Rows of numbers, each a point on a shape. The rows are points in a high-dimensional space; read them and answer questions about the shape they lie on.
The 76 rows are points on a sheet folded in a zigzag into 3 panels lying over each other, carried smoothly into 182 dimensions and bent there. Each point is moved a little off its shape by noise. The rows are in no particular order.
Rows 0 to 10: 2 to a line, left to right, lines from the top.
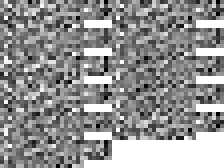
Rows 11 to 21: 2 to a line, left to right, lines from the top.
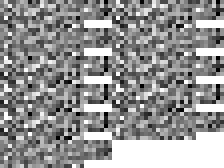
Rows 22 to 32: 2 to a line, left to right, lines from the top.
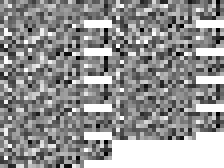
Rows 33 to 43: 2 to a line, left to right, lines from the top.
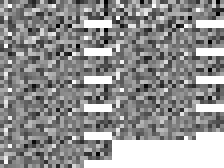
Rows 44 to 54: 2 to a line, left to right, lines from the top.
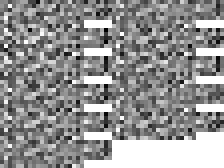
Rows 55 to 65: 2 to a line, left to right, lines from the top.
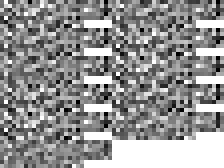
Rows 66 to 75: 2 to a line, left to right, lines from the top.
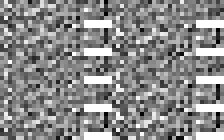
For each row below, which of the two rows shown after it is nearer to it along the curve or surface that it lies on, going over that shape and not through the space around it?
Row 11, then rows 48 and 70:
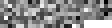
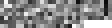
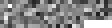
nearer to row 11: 48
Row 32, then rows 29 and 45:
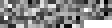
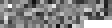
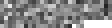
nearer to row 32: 29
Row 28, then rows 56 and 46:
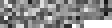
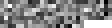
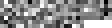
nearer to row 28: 46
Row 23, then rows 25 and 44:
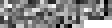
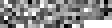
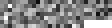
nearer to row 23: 44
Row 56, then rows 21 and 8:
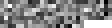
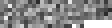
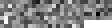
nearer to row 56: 8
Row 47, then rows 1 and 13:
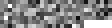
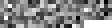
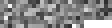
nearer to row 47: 1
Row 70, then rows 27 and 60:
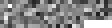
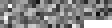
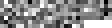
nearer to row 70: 27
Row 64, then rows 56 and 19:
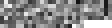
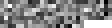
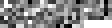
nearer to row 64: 19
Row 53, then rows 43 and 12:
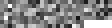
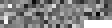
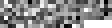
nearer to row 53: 43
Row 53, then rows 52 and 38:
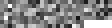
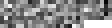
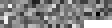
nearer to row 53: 38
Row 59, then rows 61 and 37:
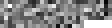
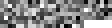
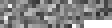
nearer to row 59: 61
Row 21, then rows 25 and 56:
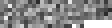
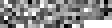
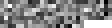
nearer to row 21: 25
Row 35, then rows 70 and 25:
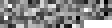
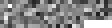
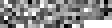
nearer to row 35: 70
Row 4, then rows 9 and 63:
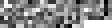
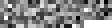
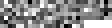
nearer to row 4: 63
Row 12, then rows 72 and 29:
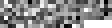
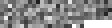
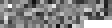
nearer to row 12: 72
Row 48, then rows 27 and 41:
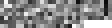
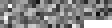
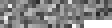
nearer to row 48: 41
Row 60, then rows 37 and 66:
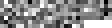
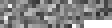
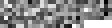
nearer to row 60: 66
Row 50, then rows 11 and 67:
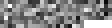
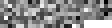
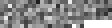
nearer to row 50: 11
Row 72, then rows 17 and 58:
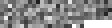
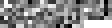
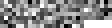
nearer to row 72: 58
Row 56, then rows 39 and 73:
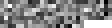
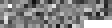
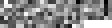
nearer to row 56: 39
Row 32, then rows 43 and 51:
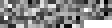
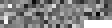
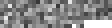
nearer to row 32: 43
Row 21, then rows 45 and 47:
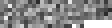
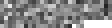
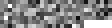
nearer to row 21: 45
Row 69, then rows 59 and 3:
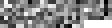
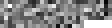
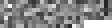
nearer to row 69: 3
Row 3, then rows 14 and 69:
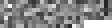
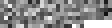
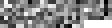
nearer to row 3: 69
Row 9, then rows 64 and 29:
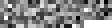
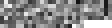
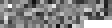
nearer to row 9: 29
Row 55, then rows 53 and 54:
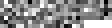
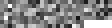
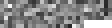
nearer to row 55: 54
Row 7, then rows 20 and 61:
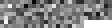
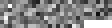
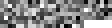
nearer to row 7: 20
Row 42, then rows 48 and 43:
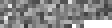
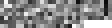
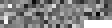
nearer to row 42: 48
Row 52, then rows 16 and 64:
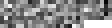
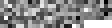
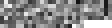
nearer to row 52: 16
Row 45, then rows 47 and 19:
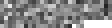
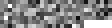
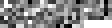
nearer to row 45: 19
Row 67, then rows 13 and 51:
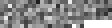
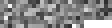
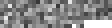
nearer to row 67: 51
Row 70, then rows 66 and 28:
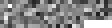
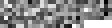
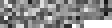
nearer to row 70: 66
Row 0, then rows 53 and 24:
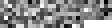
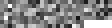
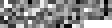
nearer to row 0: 24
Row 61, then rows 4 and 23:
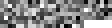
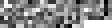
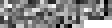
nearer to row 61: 23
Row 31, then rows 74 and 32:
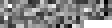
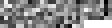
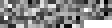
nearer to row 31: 32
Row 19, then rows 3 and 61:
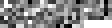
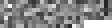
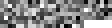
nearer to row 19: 3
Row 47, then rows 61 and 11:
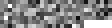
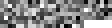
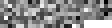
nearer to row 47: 61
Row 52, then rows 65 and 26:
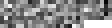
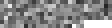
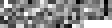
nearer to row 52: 26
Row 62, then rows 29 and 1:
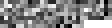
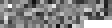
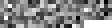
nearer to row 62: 1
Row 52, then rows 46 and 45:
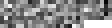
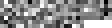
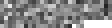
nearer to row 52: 46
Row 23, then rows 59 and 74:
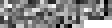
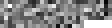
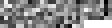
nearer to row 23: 59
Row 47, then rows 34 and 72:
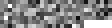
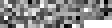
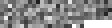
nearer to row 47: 34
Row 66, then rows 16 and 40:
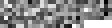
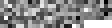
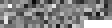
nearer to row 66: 16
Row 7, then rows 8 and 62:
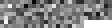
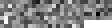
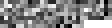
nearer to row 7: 8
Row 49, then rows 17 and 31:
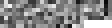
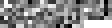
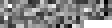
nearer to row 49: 17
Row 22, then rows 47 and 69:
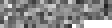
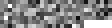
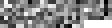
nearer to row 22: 69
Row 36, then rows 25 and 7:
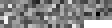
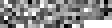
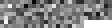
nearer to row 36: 7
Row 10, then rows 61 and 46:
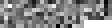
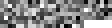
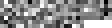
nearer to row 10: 61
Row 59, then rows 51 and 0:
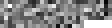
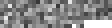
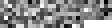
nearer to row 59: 0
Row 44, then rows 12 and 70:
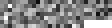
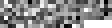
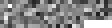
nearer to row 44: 70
